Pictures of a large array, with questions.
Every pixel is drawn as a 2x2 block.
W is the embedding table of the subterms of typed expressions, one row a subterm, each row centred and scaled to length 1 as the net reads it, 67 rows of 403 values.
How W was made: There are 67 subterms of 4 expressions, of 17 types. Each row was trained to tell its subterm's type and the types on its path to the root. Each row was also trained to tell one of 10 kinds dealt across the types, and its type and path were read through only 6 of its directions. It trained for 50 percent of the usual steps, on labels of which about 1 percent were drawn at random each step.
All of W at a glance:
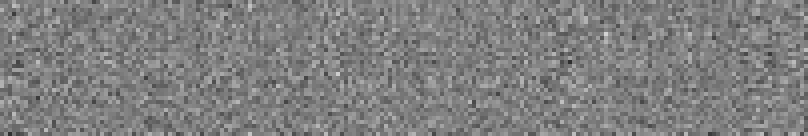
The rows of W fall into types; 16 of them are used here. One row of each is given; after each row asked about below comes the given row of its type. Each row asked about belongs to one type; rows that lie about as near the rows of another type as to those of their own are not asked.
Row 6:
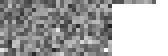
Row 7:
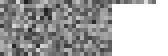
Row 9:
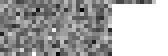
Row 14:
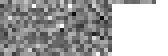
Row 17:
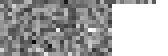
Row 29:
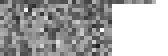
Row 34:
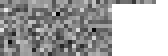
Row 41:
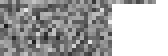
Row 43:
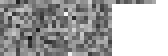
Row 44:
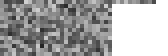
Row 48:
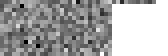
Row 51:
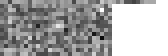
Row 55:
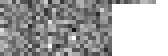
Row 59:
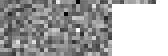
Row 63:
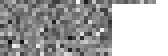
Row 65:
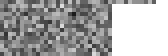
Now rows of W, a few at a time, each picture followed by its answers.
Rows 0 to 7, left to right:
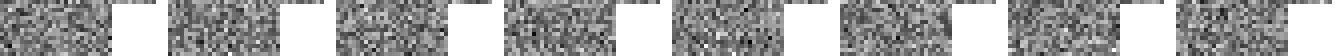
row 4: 44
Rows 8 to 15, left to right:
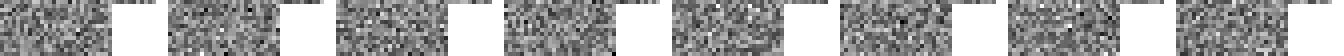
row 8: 34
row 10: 44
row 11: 34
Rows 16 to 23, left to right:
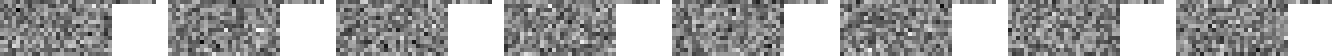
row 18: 59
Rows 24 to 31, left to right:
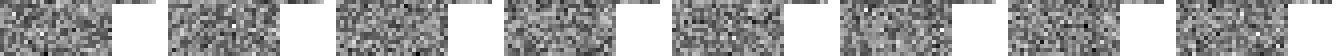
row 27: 17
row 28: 51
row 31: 17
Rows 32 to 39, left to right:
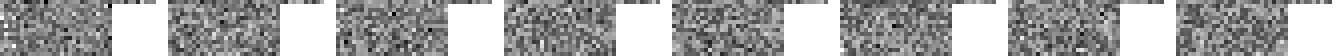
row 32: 65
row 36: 7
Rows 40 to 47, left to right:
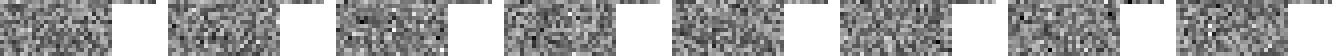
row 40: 41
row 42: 51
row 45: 9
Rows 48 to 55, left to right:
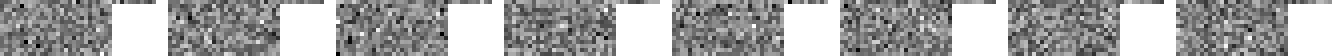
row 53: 65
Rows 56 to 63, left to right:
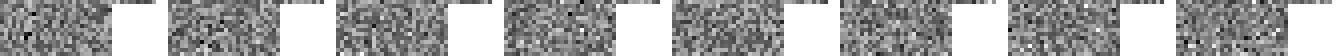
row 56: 9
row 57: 59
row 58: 51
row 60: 41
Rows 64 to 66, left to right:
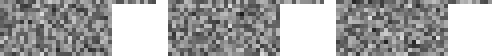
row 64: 9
